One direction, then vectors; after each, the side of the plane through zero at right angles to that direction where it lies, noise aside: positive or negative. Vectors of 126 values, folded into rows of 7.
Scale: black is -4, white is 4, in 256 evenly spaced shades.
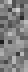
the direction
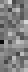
positive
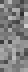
positive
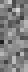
positive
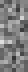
negative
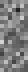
negative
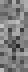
negative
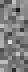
negative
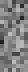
positive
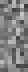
negative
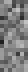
positive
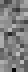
negative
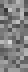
negative
